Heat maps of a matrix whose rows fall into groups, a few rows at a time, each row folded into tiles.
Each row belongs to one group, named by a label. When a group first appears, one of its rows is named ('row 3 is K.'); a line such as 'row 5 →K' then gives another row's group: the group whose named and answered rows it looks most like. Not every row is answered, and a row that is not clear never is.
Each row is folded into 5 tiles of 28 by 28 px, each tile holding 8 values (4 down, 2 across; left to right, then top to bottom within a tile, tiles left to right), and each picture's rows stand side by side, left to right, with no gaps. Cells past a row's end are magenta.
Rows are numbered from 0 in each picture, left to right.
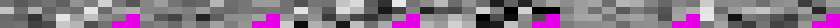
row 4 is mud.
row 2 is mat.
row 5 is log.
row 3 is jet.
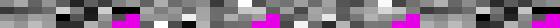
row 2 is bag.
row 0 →jet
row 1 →bag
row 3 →jet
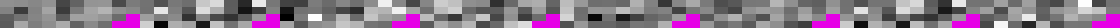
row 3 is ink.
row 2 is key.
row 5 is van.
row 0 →bag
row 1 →mat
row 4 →log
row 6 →mat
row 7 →bag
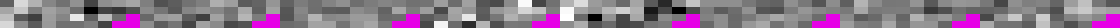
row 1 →van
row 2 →key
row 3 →bag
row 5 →bag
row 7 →key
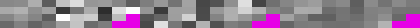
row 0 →mud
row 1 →bag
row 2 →ink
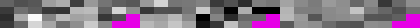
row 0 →key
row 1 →jet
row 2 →log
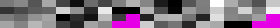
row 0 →jet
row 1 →van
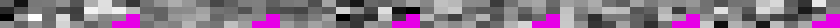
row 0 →key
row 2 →jet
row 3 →ink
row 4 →log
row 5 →mat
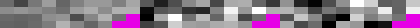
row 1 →key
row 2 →van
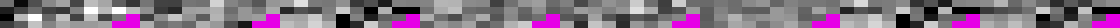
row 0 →key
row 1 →van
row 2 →jet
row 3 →ink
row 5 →key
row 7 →jet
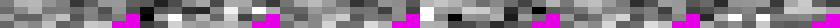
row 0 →ink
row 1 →key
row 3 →log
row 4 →ink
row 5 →key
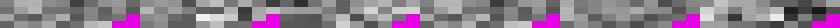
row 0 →ink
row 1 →mud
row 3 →ink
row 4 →log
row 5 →log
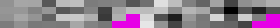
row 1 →log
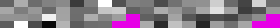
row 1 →mat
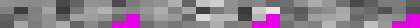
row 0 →bag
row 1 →mud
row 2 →ink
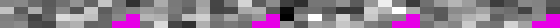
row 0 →mud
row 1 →bag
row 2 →key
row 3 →ink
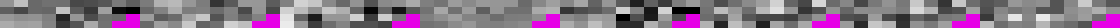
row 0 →jet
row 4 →jet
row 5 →mat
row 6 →mat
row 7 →key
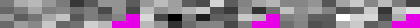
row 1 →log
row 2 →mud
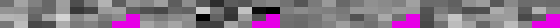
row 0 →bag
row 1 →jet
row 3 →key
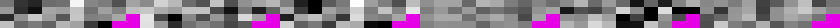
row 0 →van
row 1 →log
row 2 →van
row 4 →jet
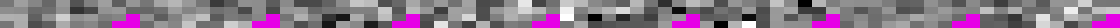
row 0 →bag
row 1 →ink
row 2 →van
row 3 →bag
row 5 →mat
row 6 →bag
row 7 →mud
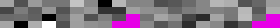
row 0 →mat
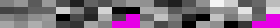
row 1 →van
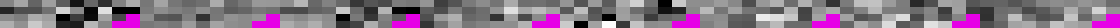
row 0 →jet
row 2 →jet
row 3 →key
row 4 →mat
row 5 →mud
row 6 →ink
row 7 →key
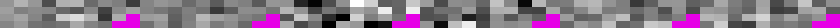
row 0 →mud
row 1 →bag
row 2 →van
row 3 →mat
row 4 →ink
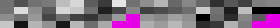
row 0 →mat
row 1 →jet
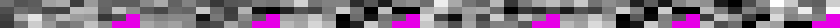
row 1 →jet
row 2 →jet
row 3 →log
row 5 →van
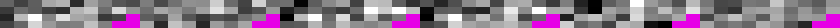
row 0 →key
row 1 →mat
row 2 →key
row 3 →key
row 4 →van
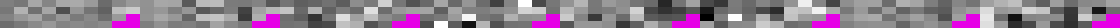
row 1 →mud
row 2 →mud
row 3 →bag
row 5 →key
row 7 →log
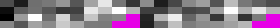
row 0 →key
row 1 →key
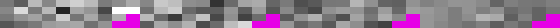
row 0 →mud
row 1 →ink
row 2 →van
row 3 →log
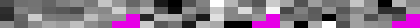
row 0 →key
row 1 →van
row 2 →mat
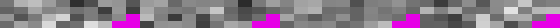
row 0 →ink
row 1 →log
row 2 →ink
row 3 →mud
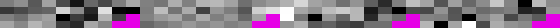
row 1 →mud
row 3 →mat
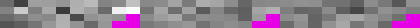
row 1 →mud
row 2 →bag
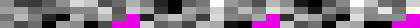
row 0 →van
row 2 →van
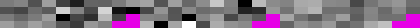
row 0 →jet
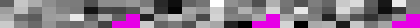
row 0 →log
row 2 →mat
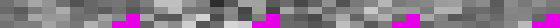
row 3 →ink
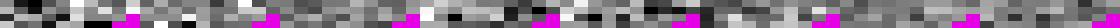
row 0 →van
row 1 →bag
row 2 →van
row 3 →log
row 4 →log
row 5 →key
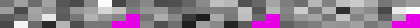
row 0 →bag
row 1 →van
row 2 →mud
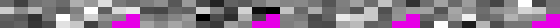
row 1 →jet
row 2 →mud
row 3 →bag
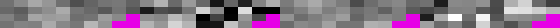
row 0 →ink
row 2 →ink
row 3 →key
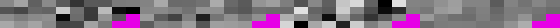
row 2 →mat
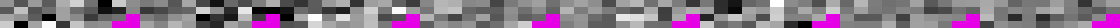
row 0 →mat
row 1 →jet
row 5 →van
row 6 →log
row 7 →log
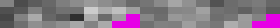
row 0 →key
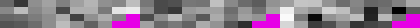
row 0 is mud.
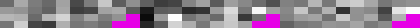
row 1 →key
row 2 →mud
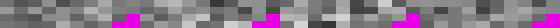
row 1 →ink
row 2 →bag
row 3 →bag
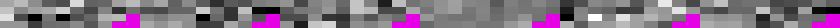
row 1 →jet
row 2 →mat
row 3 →ink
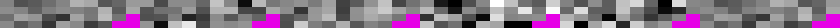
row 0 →van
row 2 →bag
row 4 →mat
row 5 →van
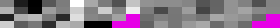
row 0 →van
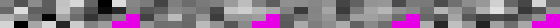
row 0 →mat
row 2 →bag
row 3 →mat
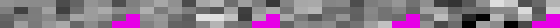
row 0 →bag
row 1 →mud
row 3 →van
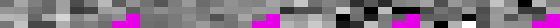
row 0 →bag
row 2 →jet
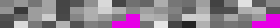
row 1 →bag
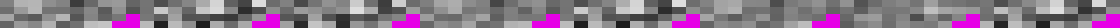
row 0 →ink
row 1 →mat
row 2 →mat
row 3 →ink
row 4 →mat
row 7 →mat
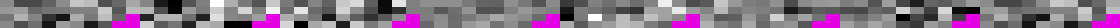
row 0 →van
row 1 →van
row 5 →log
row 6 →jet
